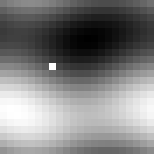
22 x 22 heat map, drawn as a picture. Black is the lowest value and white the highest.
Lone odd cells: 1, higher than its neighbours. Ninth with the lowest average: top middle. Ninth with the highest average: bottom left.
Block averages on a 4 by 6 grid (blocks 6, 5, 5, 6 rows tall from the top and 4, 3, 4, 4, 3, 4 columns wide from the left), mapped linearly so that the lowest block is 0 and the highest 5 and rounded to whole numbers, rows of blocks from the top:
111001
211012
543345
554334
